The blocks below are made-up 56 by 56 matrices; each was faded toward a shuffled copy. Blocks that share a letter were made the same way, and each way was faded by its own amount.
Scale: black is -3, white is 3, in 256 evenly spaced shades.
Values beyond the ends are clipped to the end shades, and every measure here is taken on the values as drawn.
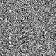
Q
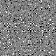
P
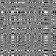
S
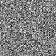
Q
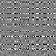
S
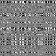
S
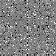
P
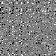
P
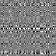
S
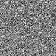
Q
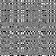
S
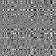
S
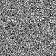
Q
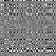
S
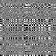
S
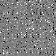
P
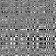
S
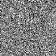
Q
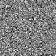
Q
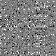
P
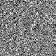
Q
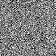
Q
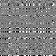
S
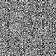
Q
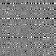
S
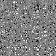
P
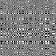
S
